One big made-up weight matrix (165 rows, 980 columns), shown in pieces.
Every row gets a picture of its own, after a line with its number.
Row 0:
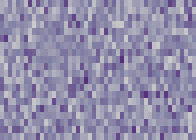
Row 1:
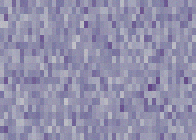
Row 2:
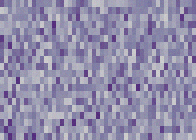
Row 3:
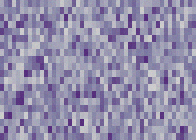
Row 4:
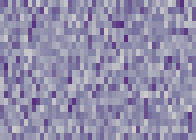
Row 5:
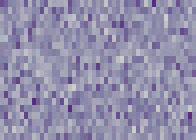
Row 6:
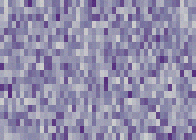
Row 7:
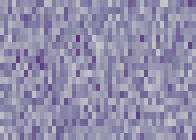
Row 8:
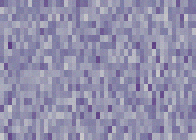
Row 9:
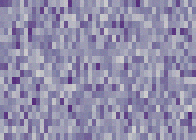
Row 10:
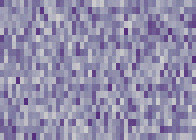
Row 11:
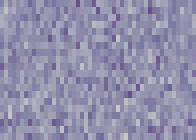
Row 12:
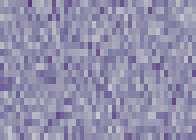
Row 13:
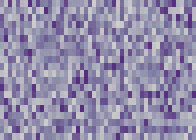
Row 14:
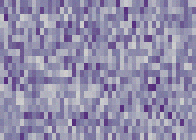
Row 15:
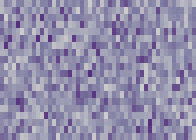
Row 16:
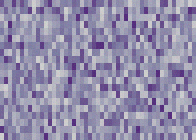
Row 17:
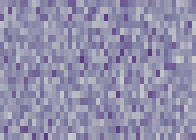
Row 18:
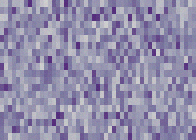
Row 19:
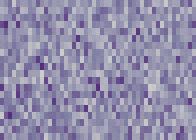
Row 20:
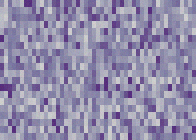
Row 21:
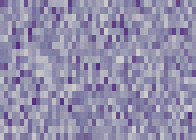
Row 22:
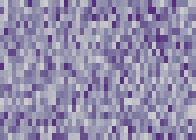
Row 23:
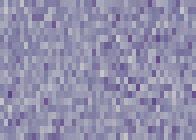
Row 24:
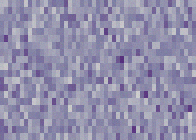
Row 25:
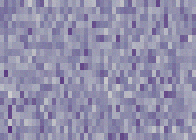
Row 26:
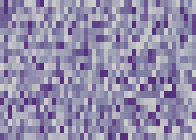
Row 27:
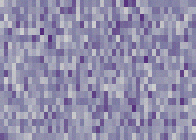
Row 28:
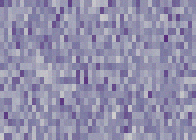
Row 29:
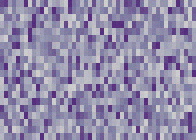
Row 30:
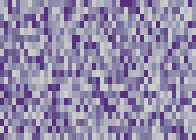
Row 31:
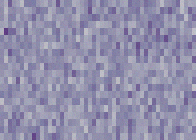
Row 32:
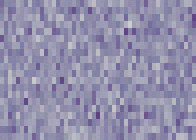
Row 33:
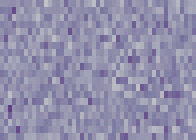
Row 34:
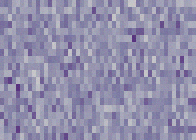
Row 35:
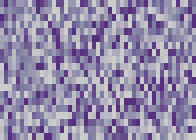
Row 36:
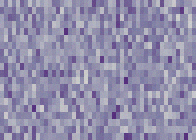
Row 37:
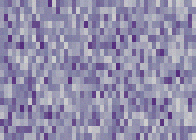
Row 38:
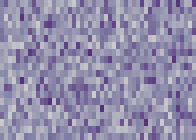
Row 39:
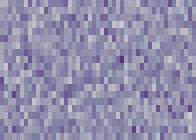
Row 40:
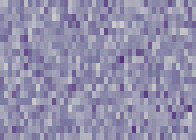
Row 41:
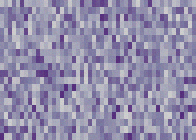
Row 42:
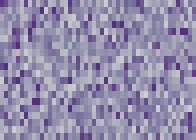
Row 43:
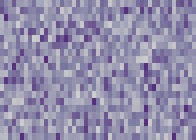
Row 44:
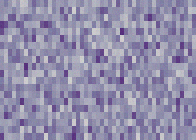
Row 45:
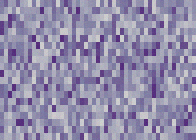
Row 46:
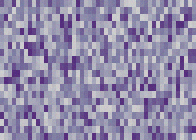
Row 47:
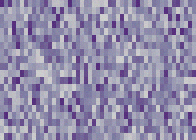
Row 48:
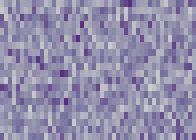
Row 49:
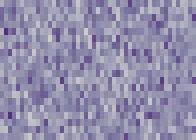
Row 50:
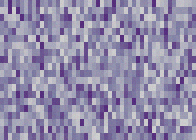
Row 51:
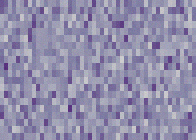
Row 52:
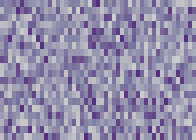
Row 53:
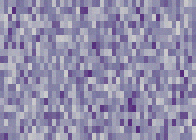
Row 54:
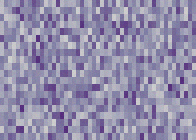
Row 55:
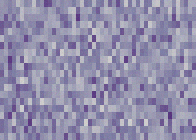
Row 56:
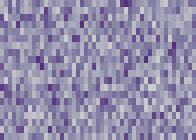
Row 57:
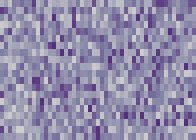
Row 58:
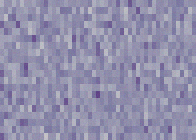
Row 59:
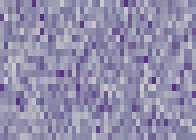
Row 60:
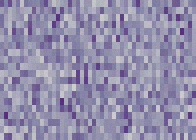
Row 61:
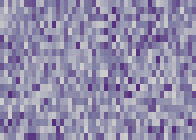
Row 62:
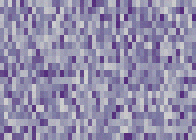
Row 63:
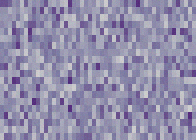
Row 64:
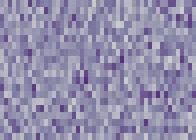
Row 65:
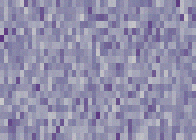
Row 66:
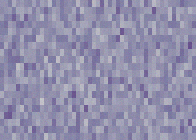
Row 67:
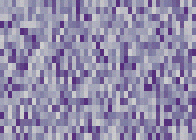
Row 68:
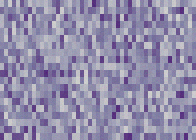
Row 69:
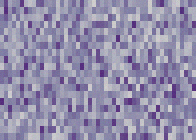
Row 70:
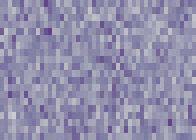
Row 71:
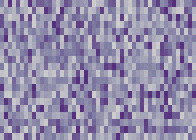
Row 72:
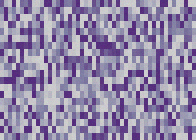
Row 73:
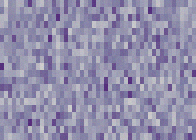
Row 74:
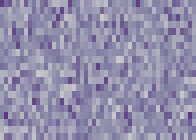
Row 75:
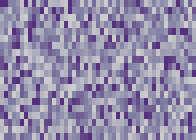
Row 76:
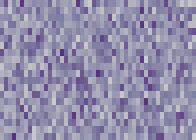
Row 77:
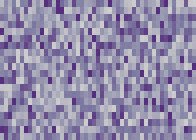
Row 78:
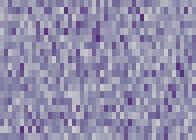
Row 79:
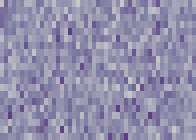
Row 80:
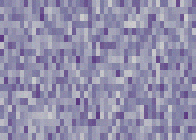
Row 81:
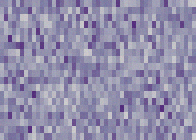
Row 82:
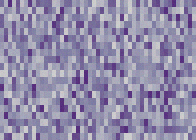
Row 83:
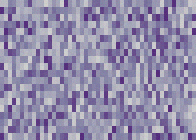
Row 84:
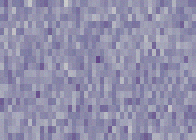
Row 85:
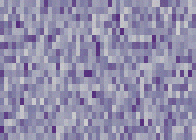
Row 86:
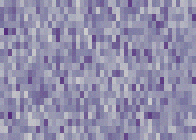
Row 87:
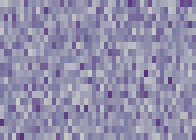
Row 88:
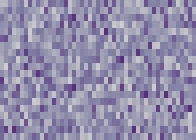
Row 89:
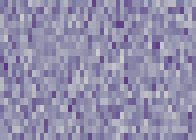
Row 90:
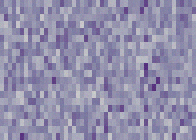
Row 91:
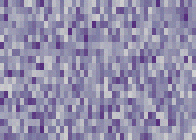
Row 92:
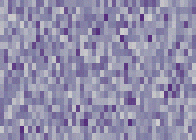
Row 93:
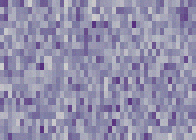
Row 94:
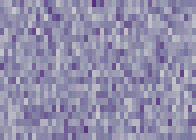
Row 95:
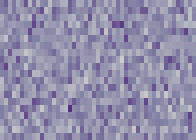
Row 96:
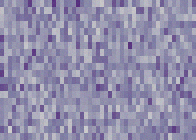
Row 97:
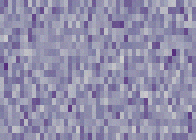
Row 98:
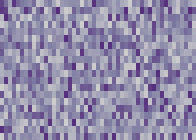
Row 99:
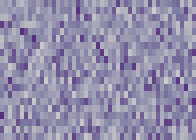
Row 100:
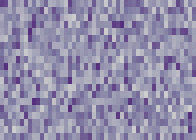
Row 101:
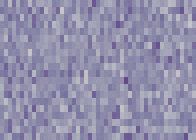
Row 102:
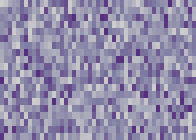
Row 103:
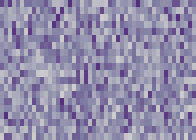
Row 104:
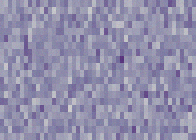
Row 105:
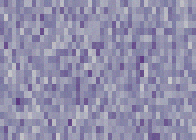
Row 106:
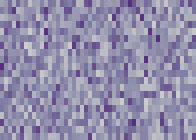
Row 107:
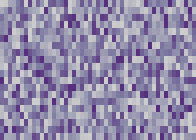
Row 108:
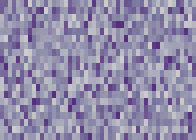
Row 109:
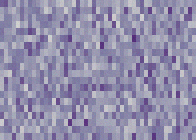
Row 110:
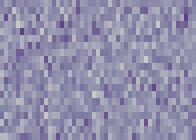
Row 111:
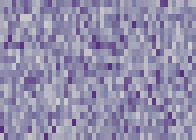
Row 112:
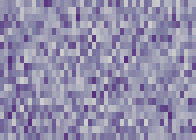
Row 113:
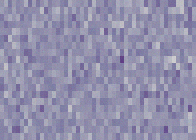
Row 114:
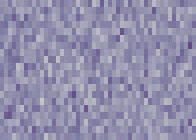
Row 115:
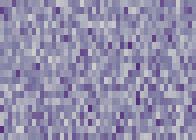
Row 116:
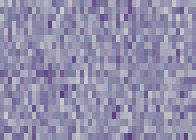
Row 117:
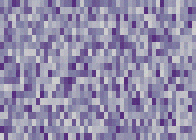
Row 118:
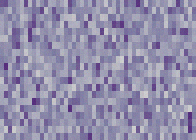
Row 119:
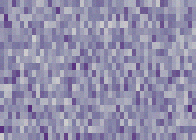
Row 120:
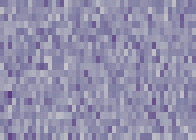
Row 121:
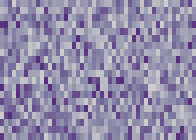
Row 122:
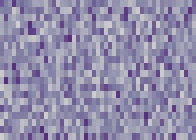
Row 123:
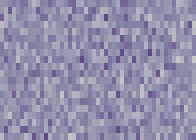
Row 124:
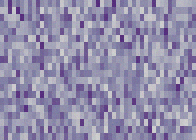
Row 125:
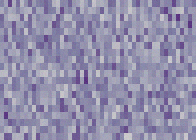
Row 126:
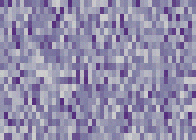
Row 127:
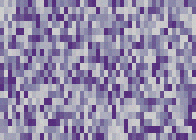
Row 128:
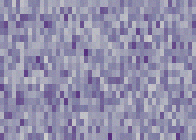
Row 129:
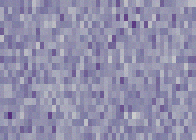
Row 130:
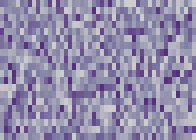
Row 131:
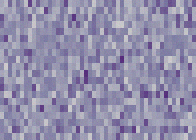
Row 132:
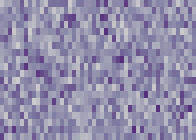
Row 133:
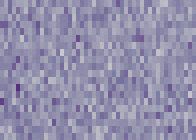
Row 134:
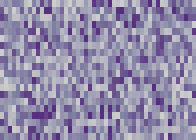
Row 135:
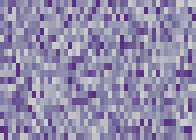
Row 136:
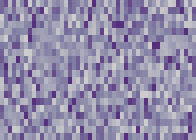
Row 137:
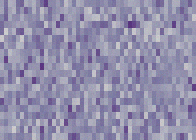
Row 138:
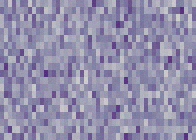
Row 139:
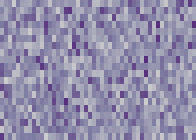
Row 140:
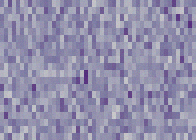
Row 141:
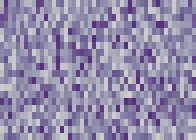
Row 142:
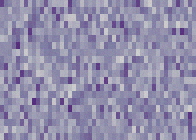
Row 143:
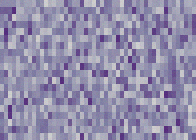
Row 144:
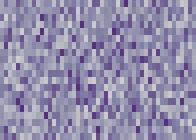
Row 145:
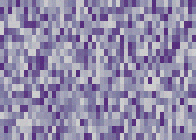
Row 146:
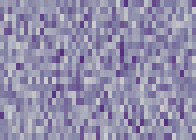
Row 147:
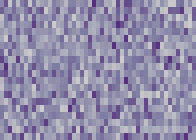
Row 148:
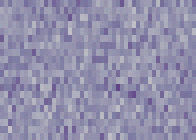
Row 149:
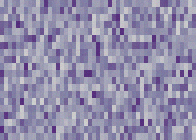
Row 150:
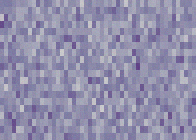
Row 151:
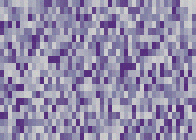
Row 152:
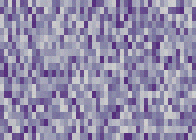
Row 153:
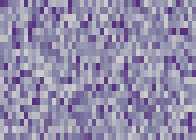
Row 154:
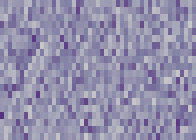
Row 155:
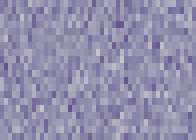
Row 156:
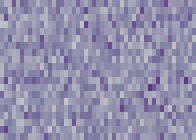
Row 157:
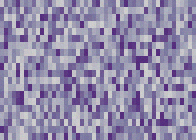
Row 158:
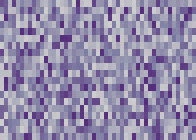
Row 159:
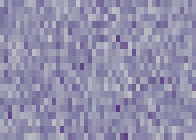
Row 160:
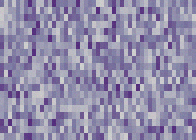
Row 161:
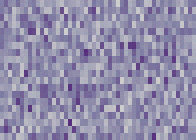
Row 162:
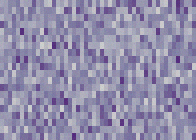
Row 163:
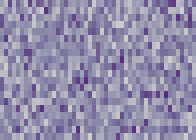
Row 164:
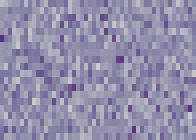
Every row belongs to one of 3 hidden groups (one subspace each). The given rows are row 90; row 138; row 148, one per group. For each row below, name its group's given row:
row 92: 90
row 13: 138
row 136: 138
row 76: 90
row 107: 138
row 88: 138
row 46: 90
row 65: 148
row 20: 148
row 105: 90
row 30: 90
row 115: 90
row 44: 90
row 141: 148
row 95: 138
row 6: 148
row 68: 138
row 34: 90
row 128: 90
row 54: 90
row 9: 138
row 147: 138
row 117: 90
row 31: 148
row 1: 90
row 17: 90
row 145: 90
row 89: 138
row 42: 138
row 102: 138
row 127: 148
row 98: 90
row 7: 90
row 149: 90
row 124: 90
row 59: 90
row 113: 138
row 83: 148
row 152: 138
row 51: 138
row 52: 90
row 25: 148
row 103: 138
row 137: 148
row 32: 148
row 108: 138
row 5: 138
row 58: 90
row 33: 148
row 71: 138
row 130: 90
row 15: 90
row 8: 148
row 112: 90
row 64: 138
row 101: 138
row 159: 148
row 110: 90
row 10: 148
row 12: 148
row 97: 138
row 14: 90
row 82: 138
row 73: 148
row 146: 90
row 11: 148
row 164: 138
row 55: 90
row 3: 90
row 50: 90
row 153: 138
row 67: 90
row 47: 138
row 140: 138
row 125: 138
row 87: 90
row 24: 138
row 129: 90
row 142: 138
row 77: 90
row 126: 138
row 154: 90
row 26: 148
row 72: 90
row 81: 90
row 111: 90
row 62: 138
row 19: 90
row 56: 90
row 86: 148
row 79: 148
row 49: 148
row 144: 90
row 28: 138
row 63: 138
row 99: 90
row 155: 138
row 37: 90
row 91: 148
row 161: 90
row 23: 148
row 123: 90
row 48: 90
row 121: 90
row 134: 148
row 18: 148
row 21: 138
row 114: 90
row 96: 148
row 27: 90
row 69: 148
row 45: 90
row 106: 90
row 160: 148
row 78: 90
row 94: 148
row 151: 90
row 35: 148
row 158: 90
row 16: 90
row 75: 138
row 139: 90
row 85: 90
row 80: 148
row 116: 138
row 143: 148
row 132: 138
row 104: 138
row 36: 138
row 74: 138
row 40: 138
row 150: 90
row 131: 138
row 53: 90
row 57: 90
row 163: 138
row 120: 148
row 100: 138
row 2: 148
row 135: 90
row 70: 148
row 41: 138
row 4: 138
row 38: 90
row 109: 90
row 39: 138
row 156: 90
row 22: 148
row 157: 90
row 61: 148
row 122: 90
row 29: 138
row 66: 90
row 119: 90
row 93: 148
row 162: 90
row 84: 148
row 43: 90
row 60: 138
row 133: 90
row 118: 138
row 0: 138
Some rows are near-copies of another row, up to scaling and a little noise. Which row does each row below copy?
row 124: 50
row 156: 1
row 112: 55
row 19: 121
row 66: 114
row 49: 86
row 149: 85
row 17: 123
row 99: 67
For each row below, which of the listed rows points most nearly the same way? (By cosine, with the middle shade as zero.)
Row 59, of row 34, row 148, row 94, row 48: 48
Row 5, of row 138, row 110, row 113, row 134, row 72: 138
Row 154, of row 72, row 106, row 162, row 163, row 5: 162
